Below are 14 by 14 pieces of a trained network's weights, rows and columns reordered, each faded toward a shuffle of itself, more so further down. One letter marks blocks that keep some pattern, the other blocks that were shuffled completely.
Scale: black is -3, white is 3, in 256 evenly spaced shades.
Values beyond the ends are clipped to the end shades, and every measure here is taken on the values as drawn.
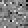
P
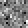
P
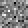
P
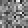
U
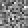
P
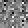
U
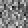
P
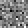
P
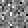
P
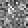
P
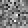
P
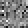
U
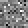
P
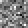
U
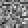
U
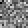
P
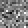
P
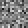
U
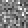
P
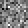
P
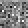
P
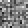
P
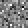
P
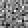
P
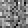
U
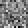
P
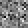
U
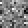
U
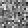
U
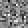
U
